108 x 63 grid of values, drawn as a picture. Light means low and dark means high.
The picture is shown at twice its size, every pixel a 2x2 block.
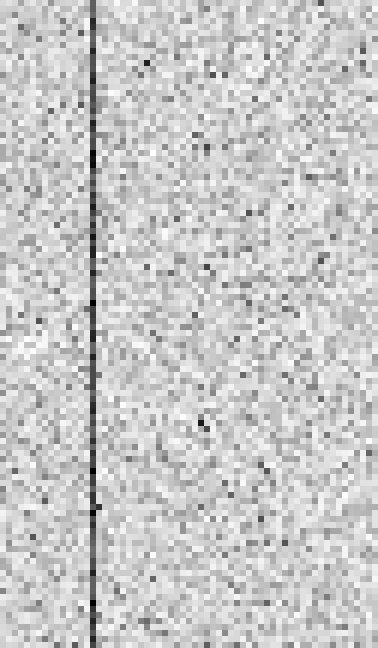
Histogram: skewed, a long tail of high values. Average level on the scale: 20%. Odd lines: column 16. Slope: none. Mirror symmetry: none.
